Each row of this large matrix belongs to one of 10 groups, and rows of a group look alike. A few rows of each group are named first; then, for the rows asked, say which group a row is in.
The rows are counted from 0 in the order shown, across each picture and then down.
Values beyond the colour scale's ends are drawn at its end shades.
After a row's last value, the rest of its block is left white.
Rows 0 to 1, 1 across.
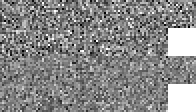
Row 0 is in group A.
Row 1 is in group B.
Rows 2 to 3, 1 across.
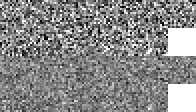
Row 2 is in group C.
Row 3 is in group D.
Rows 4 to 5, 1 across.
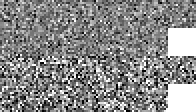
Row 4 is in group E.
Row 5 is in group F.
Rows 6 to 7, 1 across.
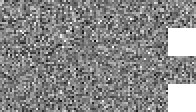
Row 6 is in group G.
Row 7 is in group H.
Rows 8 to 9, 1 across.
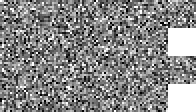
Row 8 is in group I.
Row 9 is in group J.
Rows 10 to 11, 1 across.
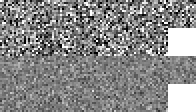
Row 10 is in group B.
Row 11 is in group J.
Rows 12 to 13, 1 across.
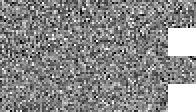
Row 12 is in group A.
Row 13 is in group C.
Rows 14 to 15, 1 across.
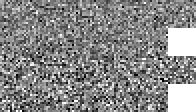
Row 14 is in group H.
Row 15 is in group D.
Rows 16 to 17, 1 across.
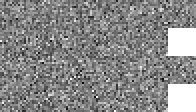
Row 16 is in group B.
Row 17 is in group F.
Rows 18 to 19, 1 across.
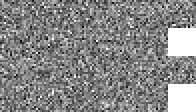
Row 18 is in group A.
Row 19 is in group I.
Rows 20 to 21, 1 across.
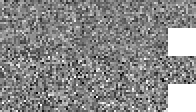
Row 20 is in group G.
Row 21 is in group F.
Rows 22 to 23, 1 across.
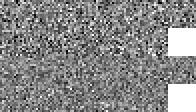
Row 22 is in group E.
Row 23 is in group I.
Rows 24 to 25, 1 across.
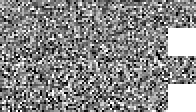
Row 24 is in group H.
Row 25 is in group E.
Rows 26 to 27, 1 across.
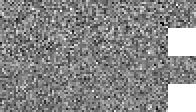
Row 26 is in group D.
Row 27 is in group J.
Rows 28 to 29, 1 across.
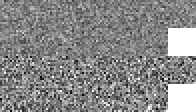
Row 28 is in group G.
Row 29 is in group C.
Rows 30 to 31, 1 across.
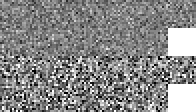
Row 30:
A
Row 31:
E
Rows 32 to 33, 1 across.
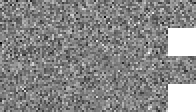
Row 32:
C
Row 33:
J
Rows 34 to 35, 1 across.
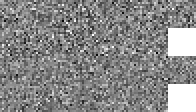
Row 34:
I
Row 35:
B
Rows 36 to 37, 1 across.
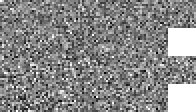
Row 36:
I
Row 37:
G
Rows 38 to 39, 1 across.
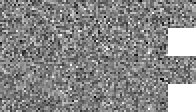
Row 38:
C
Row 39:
D
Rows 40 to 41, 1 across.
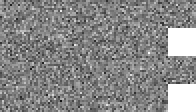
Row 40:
D
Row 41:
A
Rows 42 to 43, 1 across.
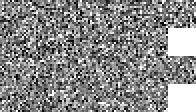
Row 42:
H
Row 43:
F
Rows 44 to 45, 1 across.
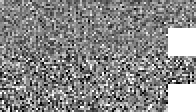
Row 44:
H
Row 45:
A
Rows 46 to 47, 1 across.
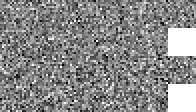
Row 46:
F
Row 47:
D
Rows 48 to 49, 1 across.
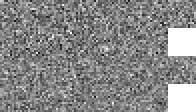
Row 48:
I
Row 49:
G
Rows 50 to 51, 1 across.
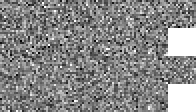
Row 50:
A
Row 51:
D
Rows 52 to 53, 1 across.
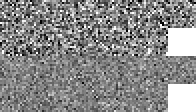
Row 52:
C
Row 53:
F
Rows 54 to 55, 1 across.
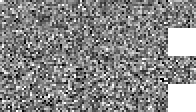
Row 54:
I
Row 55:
D
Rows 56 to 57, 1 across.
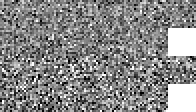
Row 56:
E
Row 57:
J
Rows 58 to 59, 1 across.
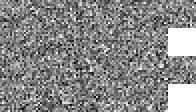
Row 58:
H
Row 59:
B
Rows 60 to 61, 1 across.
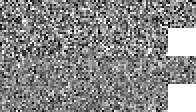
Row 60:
C
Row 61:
E
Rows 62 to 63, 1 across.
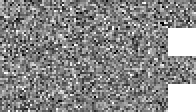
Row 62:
D
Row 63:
G
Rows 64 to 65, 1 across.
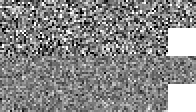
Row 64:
J
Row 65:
C
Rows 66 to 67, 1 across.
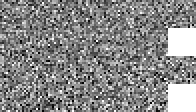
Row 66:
A
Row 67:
H
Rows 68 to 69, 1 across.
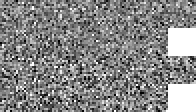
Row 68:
J
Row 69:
J
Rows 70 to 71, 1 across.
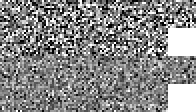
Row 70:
H
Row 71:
E
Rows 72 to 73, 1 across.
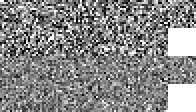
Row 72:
I
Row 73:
C
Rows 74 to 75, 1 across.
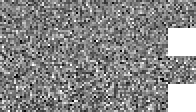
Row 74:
A
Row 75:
D
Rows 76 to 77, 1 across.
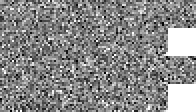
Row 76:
F
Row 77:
C
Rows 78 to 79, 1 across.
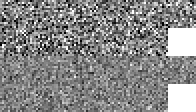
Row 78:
J
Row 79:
B
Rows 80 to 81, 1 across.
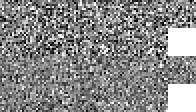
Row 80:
H
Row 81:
B
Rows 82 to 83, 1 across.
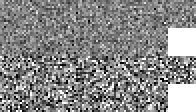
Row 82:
H
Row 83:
D
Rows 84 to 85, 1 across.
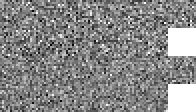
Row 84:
H
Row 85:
A
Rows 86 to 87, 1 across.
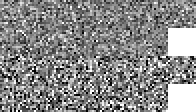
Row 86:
G
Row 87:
E
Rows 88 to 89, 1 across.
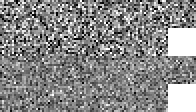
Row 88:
E
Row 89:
A
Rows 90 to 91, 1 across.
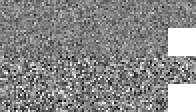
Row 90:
J
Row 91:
G
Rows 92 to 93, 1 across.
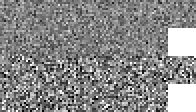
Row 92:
E
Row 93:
H
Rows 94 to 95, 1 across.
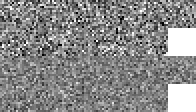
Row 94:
F
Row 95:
G
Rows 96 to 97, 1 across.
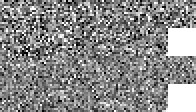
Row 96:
G
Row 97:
F
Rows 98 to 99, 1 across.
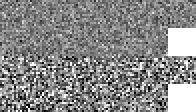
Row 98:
C
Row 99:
G
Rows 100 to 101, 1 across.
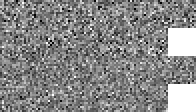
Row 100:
E
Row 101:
A
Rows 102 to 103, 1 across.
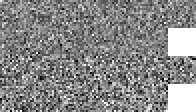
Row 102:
I
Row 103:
C
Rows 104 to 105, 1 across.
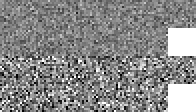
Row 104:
H
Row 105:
F
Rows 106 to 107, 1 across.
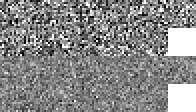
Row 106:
B
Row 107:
G
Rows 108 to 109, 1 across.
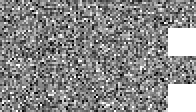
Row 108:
H
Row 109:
F
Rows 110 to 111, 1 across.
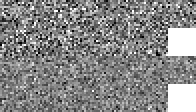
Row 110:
J
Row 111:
J
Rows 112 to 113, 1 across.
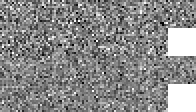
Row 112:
F
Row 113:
F
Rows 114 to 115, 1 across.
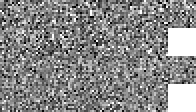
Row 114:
B
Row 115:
E
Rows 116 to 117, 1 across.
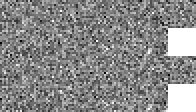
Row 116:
C
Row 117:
C
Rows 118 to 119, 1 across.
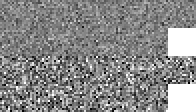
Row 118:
F
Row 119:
A
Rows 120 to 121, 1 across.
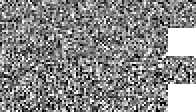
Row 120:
C
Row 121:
H
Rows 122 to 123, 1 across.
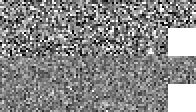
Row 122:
D
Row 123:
I
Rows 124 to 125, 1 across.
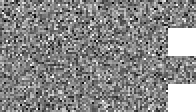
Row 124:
E
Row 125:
H
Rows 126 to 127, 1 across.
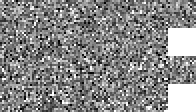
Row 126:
J
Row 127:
B
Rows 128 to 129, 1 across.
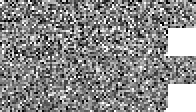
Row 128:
C
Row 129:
F
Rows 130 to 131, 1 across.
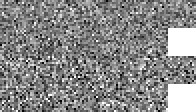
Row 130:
J
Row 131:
F
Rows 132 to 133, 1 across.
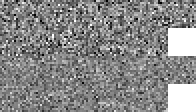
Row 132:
E
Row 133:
F
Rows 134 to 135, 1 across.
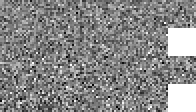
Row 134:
H
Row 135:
J
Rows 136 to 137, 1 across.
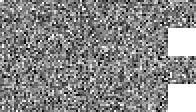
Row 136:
I
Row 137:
E
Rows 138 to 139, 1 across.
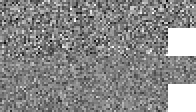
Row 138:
B
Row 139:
J
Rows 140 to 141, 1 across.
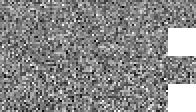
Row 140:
F
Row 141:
H
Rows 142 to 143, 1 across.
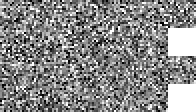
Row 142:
D
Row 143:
J
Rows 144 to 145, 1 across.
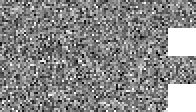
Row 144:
J
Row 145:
F
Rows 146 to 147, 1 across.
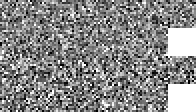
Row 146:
C
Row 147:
I
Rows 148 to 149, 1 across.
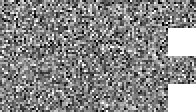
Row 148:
E
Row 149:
I
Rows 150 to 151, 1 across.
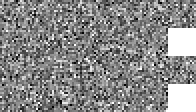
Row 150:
E
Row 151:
B
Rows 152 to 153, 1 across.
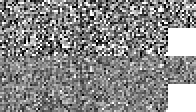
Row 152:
B
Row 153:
B
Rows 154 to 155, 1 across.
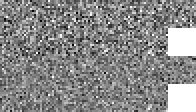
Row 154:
H
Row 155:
C
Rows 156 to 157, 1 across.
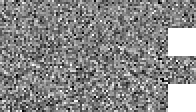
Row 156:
E
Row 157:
D
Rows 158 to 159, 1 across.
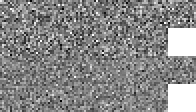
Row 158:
I
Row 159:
A
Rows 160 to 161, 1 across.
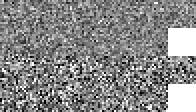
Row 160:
G
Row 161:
J
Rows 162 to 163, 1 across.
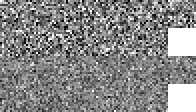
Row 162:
I
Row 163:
J
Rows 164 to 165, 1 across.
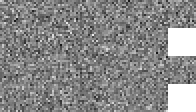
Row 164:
I
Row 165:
B
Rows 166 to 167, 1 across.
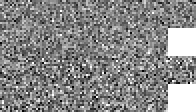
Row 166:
C
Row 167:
A
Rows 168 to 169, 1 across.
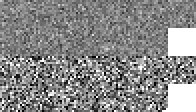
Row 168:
I
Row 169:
F
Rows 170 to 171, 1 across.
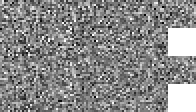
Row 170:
G
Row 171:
G
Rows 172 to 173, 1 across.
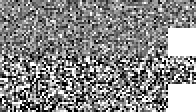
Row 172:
H
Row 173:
G
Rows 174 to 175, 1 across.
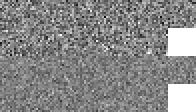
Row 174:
C
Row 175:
I
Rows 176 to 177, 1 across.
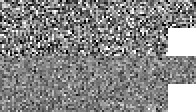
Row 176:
A
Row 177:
E
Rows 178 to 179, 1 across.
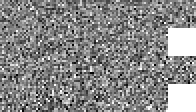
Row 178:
H
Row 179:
B
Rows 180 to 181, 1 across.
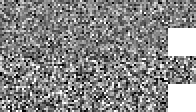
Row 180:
E
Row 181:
D
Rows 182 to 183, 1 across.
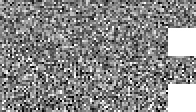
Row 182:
D
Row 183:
H
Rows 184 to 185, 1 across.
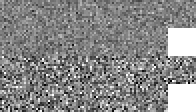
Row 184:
H
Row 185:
A
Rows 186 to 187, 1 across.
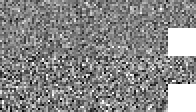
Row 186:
B
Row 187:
A
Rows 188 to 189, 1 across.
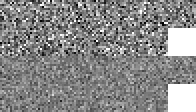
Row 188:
F
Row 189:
A
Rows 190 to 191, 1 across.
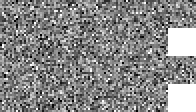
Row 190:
J
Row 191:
H
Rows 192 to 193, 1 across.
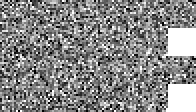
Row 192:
C
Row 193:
E
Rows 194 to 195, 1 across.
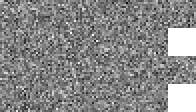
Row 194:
I
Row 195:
G
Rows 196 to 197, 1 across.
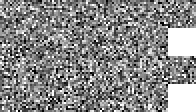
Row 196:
D
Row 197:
E
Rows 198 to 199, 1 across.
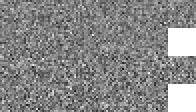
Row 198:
I
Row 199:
I
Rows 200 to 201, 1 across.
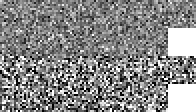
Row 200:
I
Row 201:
E
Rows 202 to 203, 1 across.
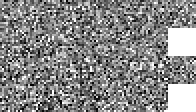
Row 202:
G
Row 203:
B
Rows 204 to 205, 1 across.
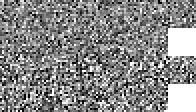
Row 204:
E
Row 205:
B
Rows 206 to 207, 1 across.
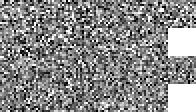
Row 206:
G
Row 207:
I
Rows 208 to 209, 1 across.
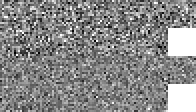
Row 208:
G
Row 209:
C
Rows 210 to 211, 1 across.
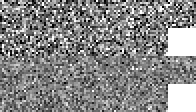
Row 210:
A
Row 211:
J
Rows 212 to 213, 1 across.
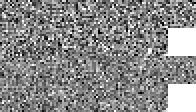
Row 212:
C
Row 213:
F
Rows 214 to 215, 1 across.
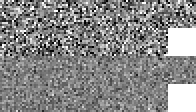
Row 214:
J
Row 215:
E
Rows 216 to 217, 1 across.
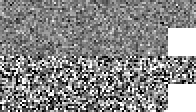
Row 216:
D
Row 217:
E
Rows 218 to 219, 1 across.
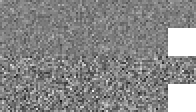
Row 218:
I
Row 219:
I
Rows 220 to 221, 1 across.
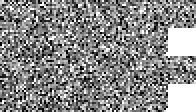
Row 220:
F
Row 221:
J
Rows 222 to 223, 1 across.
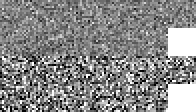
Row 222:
H
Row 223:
A
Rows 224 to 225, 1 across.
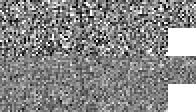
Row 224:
B
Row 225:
B
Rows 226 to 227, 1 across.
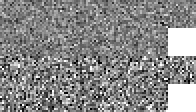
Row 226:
D
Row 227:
B
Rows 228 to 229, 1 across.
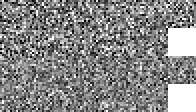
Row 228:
A
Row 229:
I
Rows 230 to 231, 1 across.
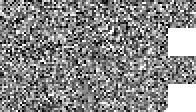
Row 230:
D
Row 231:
F
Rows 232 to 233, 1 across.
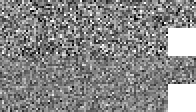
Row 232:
H
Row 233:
A
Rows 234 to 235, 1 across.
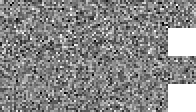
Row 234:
D
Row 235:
E
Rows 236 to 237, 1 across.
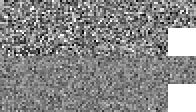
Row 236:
G
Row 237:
E
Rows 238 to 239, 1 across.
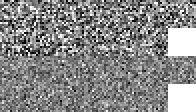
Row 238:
G
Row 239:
I
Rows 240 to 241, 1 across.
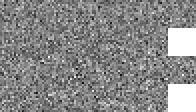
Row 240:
E
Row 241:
F
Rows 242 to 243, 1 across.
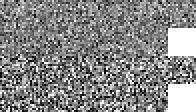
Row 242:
E
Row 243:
A
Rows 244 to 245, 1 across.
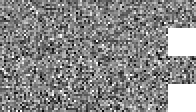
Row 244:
H
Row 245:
E
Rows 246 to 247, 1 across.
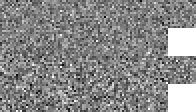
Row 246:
C
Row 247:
D
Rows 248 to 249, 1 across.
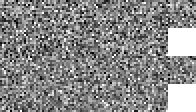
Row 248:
J
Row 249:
C
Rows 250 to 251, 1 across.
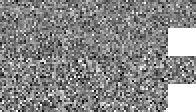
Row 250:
J
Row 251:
F
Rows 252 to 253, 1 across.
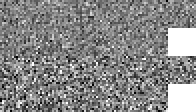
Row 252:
B
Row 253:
J
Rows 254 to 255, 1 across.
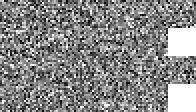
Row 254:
A
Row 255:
I
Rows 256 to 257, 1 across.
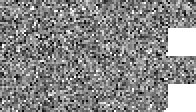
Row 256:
J
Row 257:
F
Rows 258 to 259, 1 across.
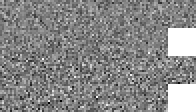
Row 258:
E
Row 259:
A
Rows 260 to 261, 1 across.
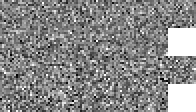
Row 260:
A
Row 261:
D
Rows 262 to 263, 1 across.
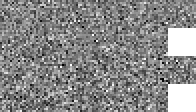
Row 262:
F
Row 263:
D
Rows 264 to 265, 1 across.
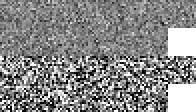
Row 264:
F
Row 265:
D
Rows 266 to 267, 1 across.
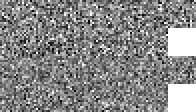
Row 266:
H
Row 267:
I
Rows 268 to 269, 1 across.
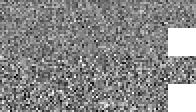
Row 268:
F
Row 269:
I
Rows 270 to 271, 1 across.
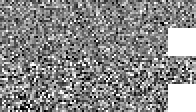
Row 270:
F
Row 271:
G
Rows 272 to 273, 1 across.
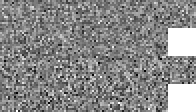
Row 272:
G
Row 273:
E
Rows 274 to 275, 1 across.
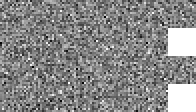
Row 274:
C
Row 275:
H
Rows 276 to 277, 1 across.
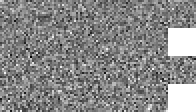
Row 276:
I
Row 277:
C
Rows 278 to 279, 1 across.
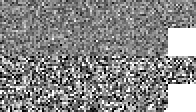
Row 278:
A
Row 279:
A
